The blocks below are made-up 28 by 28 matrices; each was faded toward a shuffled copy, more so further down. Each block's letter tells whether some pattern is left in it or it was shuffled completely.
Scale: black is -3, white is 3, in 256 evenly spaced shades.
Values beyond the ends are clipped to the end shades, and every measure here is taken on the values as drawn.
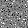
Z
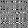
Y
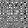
Y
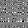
Y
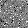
Z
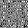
Y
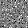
Z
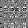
Y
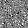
Z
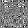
Y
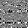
Y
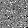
Z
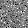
Z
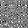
Y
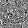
Z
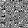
Y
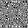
Y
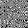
Y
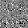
Y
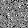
Z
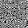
Y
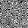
Y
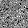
Z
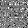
Y
